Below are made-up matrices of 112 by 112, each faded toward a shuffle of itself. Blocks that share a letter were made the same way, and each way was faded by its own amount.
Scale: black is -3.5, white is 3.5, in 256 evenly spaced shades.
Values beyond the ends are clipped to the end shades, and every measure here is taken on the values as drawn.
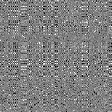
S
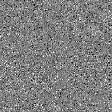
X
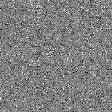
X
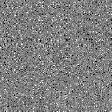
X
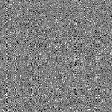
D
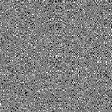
D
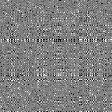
S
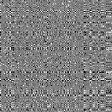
S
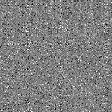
X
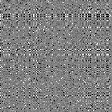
S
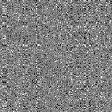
D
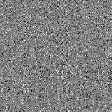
X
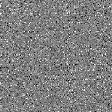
X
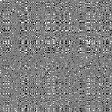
S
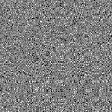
D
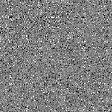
X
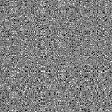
D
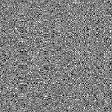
D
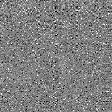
X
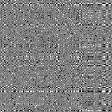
S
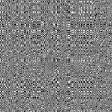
S
